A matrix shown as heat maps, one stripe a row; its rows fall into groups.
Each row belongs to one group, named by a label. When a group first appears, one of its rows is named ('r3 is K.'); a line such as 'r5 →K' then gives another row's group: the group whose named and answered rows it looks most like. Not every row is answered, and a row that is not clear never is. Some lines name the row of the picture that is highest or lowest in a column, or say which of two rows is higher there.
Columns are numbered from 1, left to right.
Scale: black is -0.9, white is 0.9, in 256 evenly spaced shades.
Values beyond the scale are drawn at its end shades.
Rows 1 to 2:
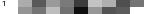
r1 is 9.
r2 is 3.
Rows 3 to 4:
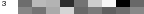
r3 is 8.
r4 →3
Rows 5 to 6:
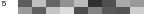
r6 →3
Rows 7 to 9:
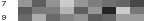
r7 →3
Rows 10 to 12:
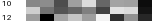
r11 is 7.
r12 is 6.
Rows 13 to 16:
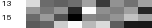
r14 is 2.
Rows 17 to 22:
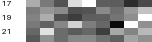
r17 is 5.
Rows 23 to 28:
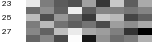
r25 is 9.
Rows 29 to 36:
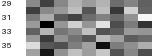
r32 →6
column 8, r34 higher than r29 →No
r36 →6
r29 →6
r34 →9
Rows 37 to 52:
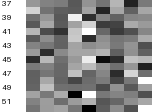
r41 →5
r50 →2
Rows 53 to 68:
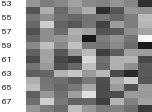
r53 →7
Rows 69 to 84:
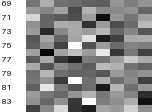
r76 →6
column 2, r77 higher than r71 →Yes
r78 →9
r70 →2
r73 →6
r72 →3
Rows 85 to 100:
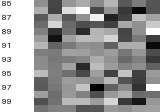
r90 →6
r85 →6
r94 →2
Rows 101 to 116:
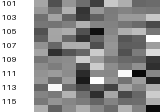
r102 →2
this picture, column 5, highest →112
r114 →3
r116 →7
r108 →5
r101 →9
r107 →3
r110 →2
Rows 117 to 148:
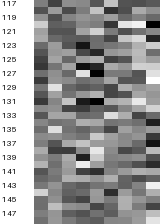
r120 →7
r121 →5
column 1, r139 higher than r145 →Yes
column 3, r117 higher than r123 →Yes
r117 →6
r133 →8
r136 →2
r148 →3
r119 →6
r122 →7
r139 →2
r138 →5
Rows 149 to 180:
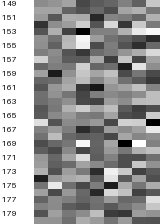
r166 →7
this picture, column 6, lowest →175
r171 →3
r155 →3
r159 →6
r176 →9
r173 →9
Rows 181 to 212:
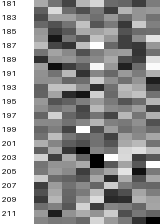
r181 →5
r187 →5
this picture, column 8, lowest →205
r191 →2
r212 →2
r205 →8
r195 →5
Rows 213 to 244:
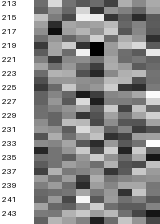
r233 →3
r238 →2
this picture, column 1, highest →215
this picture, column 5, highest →215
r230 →3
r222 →9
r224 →8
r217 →6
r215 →5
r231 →5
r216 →6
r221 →6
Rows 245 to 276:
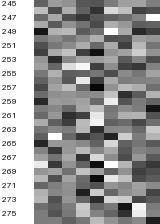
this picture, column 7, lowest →274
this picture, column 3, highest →254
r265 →8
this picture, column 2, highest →264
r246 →9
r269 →5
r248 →9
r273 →9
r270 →9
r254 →3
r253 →6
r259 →8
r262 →5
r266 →6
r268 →9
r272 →2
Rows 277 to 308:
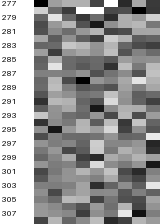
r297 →2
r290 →8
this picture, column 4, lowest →288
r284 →6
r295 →6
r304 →6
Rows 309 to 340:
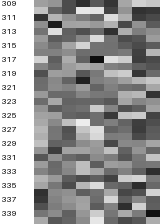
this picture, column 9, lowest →339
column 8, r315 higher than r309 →No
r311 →8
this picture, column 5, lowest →317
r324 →5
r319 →8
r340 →5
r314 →5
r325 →7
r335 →5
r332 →9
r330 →6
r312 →6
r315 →3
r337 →8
